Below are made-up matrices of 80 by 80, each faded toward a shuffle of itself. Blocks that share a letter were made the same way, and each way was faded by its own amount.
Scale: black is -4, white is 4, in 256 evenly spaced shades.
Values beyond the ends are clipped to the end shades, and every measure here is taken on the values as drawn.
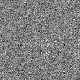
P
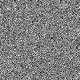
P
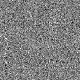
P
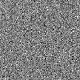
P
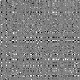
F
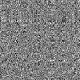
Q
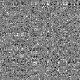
Q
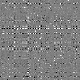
F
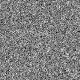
P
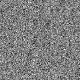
P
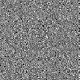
Q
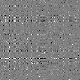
F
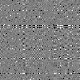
F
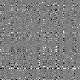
F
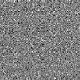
Q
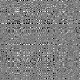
F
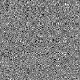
Q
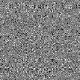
Q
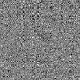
Q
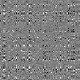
F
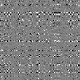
F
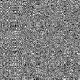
Q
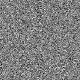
P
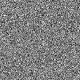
P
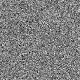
P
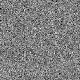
P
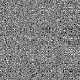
Q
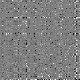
F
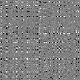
F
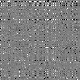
F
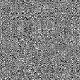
Q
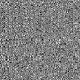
Q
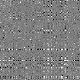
F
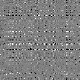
F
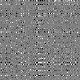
F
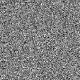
P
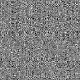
Q
